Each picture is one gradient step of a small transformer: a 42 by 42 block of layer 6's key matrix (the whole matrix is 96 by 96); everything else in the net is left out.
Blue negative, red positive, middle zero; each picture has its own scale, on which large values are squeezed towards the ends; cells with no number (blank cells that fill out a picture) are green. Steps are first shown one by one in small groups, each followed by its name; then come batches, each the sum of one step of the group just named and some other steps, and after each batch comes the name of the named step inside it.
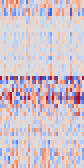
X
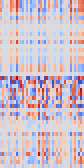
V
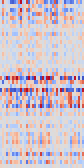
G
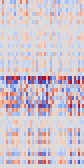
G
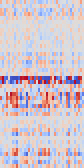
X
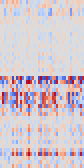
X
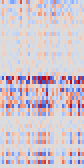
G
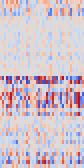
X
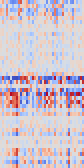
G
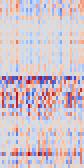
V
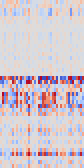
X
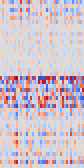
G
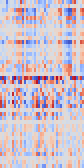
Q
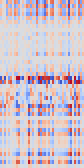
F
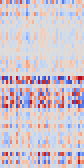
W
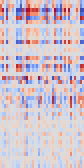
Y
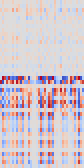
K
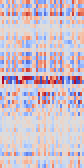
Q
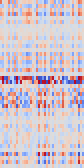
W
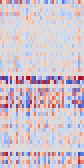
W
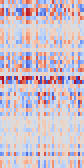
Y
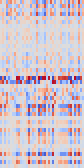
F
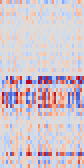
W
